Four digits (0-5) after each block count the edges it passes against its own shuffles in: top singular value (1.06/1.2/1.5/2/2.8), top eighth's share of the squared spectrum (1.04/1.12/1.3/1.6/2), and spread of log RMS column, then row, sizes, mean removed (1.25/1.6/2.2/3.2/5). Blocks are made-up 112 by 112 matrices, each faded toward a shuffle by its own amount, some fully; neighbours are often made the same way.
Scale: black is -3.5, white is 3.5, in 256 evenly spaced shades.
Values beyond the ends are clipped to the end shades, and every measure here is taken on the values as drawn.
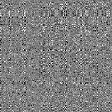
5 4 3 3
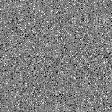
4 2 1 1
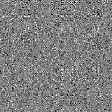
4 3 2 2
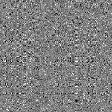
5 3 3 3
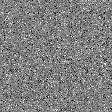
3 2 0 1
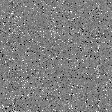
1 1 1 1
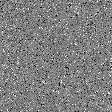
0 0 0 0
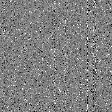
2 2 3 0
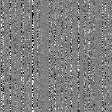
3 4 5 0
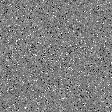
0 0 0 0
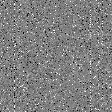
2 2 2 0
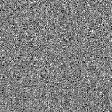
4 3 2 2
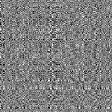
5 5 3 3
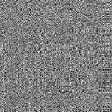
4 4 3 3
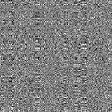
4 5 3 3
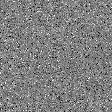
3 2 0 1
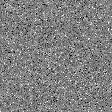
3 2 0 0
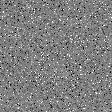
0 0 0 0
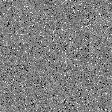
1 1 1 0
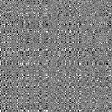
5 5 4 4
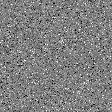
2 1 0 0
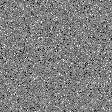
2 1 0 0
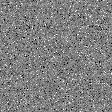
1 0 0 0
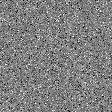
0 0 0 0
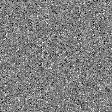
0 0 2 0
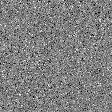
0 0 0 0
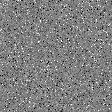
1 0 0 0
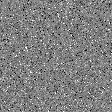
1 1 0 0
